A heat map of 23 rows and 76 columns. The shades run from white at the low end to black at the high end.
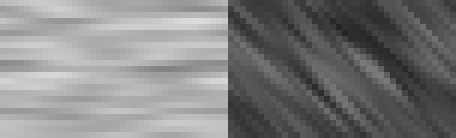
It is made of 1 by 2 panels. Panel 1,1: low, streaked across. Panel 1,2: high, slanting down to the right.
